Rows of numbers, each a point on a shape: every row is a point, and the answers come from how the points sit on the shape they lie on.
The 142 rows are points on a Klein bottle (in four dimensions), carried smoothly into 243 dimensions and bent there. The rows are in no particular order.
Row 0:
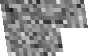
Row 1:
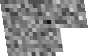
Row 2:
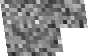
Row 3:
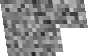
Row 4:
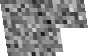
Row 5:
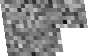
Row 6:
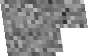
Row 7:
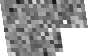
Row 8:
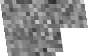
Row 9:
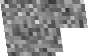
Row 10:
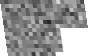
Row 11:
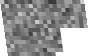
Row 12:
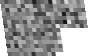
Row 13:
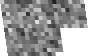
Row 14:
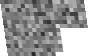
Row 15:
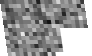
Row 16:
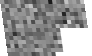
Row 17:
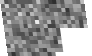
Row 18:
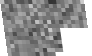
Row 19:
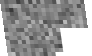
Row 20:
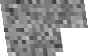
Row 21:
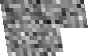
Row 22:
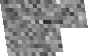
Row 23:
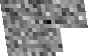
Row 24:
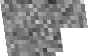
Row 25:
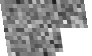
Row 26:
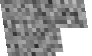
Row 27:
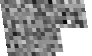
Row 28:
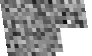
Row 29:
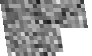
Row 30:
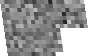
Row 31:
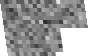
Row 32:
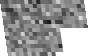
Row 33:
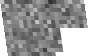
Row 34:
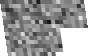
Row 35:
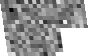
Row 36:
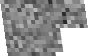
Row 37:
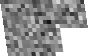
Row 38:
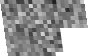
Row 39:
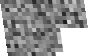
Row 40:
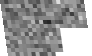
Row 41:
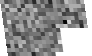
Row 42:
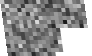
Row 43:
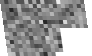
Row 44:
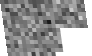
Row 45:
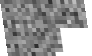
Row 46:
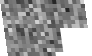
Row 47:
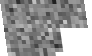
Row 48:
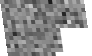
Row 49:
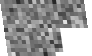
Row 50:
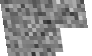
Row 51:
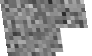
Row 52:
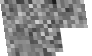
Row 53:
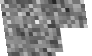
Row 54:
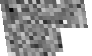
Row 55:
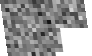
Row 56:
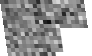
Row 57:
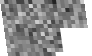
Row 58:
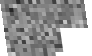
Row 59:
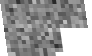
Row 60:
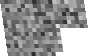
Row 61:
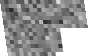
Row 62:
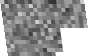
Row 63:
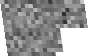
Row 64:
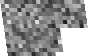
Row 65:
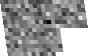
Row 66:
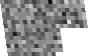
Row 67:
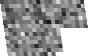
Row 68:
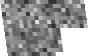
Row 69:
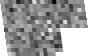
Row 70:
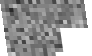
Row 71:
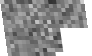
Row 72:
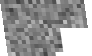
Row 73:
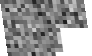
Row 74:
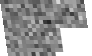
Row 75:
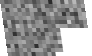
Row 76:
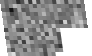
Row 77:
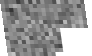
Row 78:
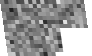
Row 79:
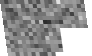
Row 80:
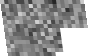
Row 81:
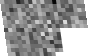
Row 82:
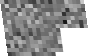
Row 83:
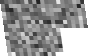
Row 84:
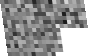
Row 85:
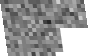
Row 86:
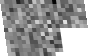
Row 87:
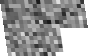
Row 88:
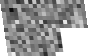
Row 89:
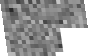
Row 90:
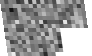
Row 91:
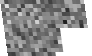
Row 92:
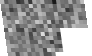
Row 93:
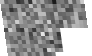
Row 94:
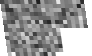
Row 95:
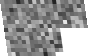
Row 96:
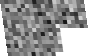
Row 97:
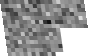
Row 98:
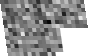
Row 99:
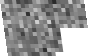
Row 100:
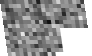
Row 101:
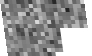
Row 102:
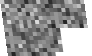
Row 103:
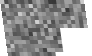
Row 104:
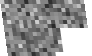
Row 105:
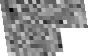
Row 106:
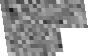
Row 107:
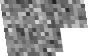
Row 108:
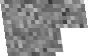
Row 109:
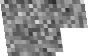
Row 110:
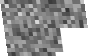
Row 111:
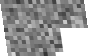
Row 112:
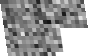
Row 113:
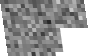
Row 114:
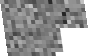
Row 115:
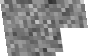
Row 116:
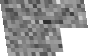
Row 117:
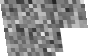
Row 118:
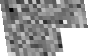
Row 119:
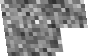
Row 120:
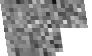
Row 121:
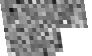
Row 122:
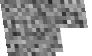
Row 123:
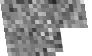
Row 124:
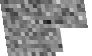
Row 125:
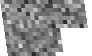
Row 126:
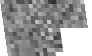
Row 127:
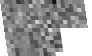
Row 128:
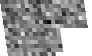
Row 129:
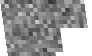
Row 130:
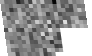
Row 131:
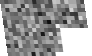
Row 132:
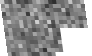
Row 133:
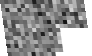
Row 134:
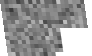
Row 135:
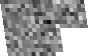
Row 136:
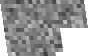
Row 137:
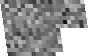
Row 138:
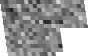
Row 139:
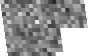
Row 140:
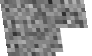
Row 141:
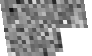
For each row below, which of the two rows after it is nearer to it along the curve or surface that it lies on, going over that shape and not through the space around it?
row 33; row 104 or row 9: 104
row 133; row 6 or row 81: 6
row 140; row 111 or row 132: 132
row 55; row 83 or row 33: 83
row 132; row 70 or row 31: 70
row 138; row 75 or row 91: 75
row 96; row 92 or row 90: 90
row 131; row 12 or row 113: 12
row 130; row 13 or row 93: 93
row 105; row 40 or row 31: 31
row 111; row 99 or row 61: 61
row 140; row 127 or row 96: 96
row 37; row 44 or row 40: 40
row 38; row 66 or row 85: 66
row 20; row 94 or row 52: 52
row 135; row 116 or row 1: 116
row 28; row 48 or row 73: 73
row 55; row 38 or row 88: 88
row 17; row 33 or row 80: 80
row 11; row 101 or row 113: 101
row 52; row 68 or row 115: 115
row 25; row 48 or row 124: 124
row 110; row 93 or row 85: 93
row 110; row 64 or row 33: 64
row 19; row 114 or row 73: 73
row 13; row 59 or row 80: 80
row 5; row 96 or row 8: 8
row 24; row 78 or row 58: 58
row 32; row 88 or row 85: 85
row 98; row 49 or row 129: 49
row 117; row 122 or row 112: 122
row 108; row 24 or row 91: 24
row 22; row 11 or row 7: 7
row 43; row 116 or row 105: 116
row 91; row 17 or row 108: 17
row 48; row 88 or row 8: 8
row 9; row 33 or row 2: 2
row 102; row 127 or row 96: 127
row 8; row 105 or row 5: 5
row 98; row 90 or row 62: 90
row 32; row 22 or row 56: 22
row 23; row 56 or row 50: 50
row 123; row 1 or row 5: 5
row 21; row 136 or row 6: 136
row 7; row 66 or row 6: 6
